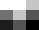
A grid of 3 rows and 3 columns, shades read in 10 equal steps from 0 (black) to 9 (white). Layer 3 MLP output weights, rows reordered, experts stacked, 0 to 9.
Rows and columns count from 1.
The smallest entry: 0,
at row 3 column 3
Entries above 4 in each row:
3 1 0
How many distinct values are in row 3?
3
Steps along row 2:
up down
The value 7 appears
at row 1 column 3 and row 2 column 2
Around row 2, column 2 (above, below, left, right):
9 3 4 3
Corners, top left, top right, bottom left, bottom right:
9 7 1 0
